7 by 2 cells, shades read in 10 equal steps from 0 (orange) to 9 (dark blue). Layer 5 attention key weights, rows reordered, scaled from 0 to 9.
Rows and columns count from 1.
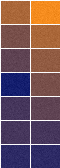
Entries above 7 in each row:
0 0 0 1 0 0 2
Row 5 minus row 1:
4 6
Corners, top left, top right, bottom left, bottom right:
3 0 8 8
